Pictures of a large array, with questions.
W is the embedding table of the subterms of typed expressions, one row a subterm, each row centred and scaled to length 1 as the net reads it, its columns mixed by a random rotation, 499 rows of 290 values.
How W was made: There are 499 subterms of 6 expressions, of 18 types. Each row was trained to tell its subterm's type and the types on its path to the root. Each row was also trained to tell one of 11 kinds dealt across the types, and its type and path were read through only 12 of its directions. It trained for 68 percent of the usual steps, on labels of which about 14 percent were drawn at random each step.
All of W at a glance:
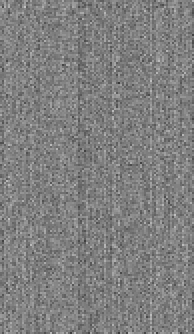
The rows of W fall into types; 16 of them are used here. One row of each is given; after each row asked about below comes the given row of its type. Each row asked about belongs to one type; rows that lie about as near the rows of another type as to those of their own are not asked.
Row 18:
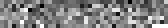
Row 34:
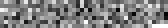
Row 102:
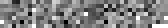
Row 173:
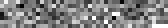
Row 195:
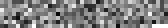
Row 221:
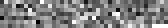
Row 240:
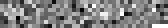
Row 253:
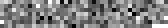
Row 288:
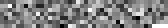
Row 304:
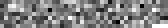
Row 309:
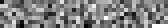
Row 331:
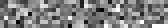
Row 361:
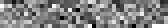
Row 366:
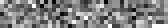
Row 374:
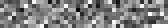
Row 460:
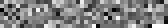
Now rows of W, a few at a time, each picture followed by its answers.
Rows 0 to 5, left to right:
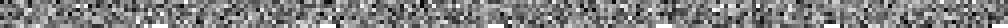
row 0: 374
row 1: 460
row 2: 34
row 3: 460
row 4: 331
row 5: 102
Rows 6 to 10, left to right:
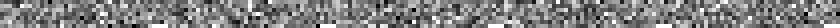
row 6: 361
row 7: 102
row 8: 361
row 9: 361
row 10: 309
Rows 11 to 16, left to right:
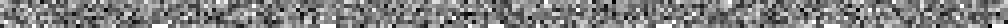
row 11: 102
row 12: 173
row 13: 460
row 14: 221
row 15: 173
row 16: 221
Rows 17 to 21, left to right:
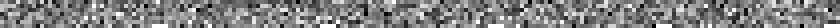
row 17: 240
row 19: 173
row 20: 331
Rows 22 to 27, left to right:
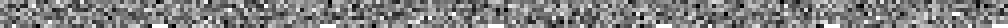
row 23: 18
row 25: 304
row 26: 173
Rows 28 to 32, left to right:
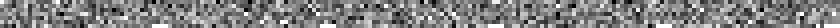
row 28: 195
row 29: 18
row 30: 374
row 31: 173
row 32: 102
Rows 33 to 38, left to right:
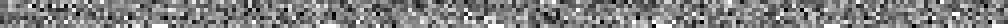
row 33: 34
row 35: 18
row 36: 173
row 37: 309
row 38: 253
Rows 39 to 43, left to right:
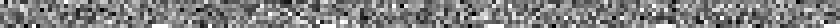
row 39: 195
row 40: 240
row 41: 253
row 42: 304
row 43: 304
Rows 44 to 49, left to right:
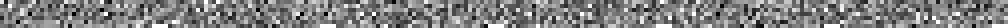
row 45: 253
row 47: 374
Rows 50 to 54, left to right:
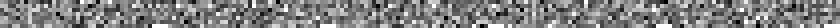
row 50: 361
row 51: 331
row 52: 34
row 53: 34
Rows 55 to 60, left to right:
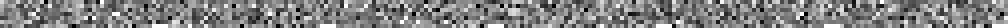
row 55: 253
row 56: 253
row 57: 34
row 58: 34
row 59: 253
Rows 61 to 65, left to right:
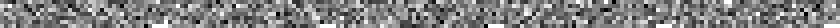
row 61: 240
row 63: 102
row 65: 309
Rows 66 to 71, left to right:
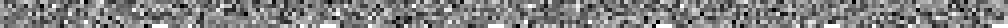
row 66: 34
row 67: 34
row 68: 374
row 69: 195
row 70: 366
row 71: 309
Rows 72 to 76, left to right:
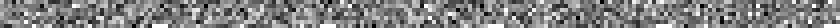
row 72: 195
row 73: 288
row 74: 309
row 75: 374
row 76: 374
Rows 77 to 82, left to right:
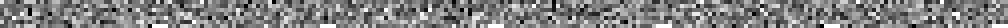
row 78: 366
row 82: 253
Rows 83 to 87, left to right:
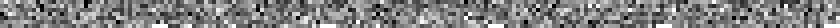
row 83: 34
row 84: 253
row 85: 18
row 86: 331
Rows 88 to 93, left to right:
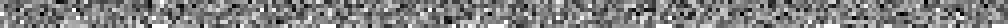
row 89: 173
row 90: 173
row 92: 374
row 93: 195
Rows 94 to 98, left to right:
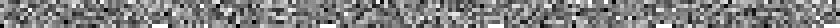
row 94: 102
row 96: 240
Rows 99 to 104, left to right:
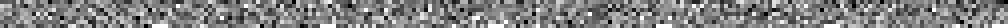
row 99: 288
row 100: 374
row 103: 361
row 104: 361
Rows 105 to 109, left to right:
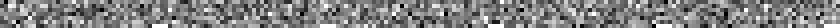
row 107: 366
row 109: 173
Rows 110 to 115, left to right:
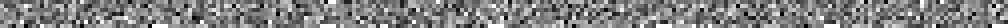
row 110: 195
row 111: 221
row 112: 102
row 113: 366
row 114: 366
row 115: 253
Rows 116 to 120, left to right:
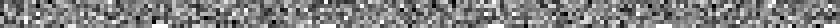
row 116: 288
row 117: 304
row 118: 374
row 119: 288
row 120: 34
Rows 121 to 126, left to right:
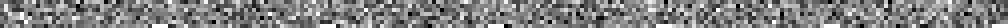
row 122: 361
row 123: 102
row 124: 366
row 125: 34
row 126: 288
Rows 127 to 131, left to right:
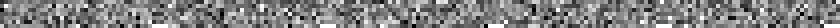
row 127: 304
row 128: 173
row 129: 102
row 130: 240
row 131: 240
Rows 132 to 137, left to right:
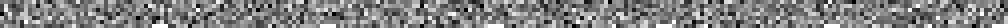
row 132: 288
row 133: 221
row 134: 309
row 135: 366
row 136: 288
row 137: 361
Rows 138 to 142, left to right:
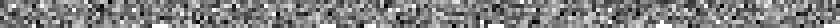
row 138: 221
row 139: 34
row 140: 195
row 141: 460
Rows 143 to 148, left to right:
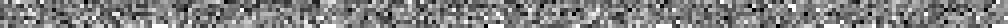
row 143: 221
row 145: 331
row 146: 288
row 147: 460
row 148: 102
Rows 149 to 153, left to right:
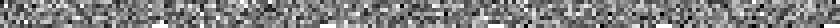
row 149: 309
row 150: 102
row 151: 366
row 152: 304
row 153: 195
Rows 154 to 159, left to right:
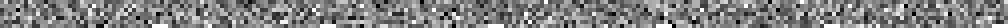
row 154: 240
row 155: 18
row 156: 195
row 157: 221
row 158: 102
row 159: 366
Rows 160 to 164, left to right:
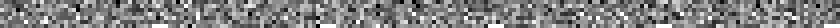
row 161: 304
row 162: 18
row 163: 374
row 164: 361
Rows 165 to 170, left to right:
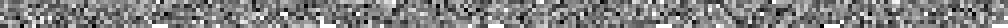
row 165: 288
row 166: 221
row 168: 374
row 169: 102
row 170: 309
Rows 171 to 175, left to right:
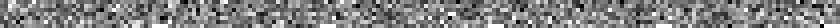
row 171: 18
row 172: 361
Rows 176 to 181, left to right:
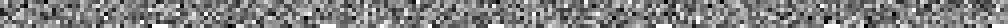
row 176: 173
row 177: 288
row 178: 34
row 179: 34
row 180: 288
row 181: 253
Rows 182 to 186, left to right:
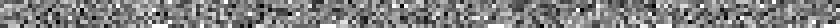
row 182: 304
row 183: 195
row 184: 253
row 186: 173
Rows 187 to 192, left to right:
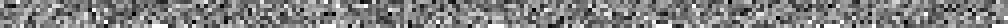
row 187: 460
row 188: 240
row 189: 361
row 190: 240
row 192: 102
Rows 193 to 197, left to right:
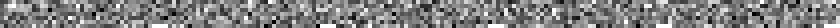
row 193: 304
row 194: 309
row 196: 374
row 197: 374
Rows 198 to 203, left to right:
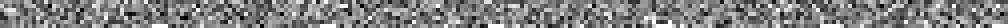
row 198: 34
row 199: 374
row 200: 331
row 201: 240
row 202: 18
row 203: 34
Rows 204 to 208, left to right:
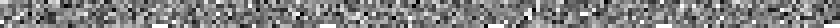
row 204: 173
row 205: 253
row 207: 18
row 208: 288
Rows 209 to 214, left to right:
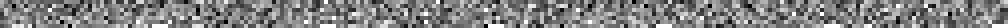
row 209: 366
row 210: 240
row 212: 34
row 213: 240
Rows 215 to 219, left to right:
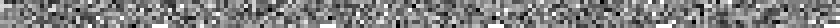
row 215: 361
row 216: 374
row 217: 221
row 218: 374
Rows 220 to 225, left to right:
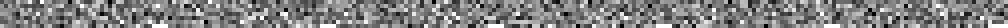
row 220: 221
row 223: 195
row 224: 18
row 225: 240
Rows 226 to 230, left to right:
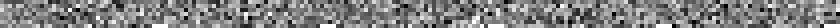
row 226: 361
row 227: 361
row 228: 173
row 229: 304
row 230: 331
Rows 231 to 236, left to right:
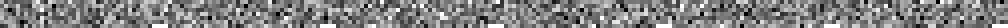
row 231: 331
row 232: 366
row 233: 374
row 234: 361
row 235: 366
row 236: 361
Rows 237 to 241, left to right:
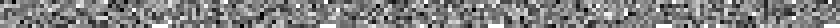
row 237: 309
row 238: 361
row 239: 374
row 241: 195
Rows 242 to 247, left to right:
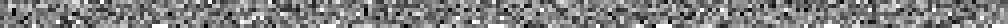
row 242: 102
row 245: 460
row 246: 374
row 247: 309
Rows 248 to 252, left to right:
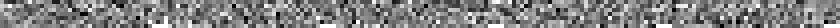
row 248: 240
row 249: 18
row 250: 374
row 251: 173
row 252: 304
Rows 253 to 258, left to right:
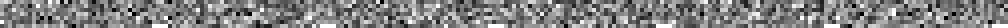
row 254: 309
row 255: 331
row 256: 18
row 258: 195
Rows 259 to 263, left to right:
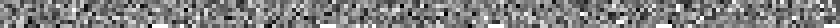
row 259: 460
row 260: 240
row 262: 18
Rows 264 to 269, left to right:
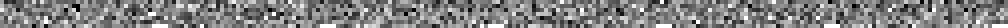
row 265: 195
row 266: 374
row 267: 304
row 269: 366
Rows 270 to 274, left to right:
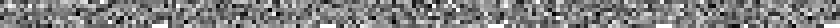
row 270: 309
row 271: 366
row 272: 18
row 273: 361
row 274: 288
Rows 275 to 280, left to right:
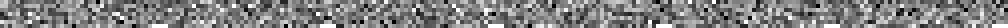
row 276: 374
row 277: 304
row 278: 195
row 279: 460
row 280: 288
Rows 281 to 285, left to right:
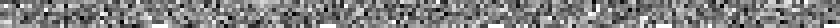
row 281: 361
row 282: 288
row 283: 366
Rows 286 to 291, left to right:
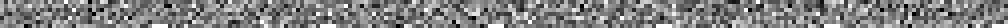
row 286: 253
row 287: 102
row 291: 366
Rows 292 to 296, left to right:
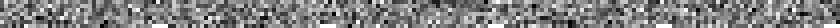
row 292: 304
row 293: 288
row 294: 374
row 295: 304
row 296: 34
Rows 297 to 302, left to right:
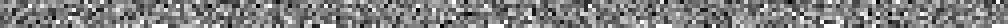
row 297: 173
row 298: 366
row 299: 460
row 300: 18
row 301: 240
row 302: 288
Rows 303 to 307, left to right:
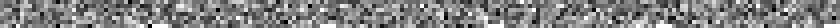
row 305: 240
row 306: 460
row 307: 374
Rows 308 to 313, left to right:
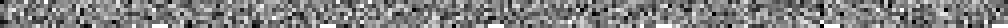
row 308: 304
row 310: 195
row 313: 361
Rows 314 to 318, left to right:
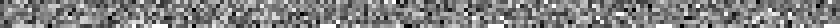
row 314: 304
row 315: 253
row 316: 253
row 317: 309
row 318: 195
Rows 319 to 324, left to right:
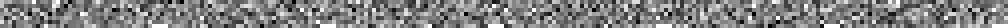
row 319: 34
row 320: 309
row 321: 34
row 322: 221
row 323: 309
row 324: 173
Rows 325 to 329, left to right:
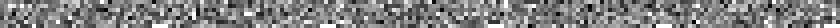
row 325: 102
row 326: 18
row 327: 361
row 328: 361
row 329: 102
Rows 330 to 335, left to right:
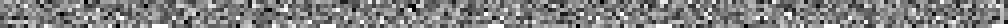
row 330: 195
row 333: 374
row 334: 253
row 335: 253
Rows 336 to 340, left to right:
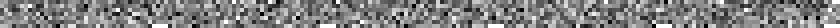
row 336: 288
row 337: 253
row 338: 366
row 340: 173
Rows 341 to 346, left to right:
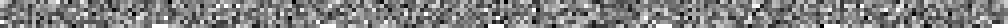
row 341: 253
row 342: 309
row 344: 309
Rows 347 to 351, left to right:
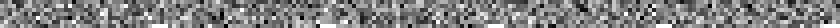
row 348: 173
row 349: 253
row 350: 240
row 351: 240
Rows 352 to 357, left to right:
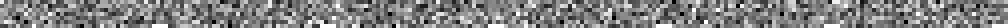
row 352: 195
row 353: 366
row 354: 361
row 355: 34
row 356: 221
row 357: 331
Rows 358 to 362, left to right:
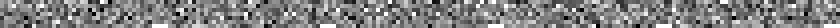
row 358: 253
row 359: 374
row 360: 374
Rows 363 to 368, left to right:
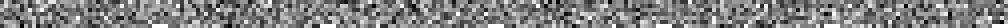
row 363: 309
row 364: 366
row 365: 240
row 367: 331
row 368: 366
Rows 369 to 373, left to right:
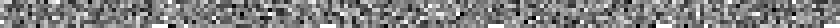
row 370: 366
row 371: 240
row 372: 331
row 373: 195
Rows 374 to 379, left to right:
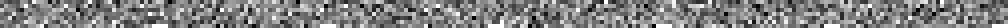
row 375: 304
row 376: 240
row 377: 253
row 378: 361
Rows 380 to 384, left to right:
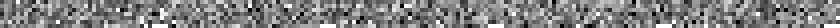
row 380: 331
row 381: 460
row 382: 102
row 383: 288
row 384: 102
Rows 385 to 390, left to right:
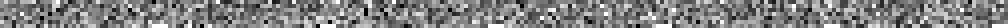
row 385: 34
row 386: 366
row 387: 366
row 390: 18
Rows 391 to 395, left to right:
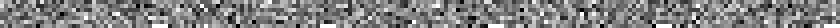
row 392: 366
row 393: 331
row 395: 102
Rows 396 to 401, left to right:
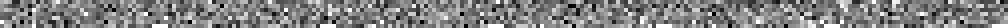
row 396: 102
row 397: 331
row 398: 374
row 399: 366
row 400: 18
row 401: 361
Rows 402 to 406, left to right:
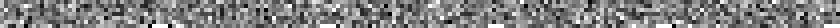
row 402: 195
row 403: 173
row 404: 173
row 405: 460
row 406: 102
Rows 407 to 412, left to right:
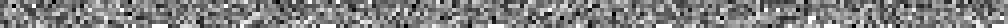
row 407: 18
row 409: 366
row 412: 366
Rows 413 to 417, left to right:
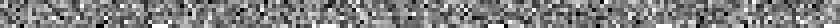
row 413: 309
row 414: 361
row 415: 18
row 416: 102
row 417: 253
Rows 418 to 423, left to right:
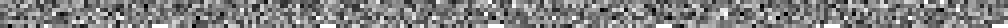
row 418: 195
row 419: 253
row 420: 253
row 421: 288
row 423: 331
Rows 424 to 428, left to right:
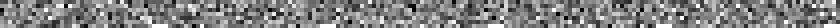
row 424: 288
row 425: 195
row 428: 374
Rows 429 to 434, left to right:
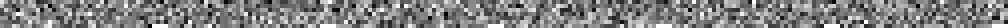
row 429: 366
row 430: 374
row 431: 288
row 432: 34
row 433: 34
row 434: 253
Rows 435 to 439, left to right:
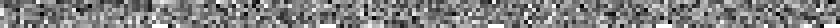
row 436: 34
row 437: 18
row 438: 221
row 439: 460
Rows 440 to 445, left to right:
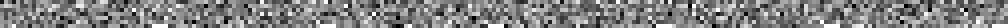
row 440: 309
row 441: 240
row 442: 288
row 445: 366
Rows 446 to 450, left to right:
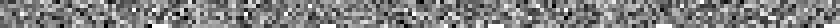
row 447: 374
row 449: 361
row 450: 195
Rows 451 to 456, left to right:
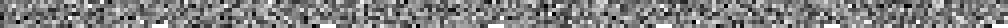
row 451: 173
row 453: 195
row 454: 34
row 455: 331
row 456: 366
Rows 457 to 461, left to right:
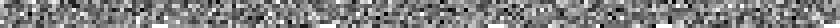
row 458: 361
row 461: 309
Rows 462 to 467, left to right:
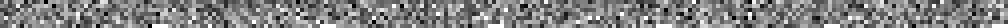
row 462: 331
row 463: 18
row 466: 374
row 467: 253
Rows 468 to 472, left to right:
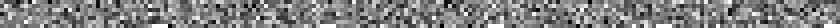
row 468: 361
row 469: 34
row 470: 253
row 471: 304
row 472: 460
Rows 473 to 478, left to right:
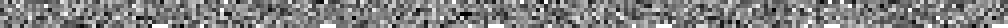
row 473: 304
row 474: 195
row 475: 460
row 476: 460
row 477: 304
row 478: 361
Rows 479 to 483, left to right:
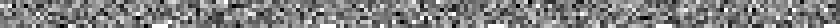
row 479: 288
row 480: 173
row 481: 102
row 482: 18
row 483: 304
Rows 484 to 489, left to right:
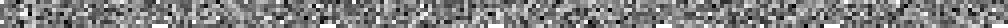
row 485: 288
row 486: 331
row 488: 195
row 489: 460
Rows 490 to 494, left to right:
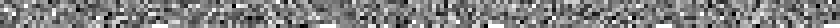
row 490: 195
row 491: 361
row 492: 221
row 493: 361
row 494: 288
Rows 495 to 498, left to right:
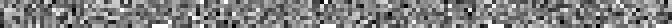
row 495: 366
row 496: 288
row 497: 173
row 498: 18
